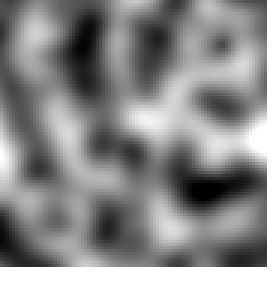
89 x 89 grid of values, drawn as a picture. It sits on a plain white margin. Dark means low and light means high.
Mirror symmetry: none. Lone odd cells: none. Rings: centred on the top right. Average level on the scale: 50%.
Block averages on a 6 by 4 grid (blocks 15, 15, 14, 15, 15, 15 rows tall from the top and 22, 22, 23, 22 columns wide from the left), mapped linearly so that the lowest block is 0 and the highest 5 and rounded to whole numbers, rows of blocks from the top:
2113 / 2024 / 2252 / 3224 / 3220 / 0231
